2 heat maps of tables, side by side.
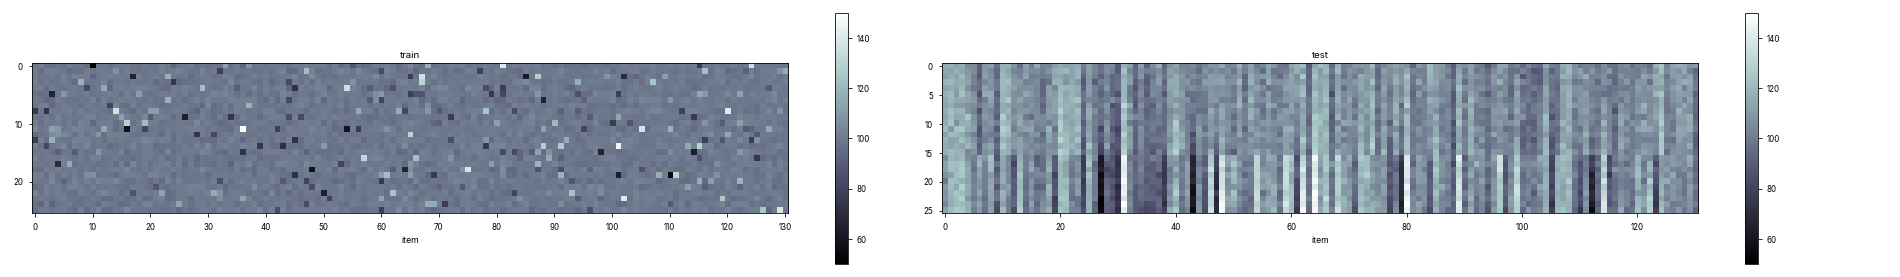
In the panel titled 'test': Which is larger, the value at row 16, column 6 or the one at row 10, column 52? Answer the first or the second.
the first
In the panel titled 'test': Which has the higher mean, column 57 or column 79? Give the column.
57
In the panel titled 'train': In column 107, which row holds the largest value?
3
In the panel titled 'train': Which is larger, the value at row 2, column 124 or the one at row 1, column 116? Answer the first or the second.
the second
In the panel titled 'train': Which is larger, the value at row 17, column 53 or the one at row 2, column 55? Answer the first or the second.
the second
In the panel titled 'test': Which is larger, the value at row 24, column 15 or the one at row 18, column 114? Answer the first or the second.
the second
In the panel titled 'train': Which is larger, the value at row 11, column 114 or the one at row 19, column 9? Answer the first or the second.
the second
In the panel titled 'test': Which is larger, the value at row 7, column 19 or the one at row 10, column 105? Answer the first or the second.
the first
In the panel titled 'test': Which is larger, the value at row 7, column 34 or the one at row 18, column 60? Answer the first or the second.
the second
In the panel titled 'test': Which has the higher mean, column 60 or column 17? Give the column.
60
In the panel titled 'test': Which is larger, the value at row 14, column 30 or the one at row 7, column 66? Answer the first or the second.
the second
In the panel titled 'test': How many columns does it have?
131
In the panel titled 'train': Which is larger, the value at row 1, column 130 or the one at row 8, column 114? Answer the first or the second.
the first
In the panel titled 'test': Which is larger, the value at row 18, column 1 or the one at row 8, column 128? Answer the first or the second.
the first
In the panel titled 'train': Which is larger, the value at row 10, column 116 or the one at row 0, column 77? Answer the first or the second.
the first
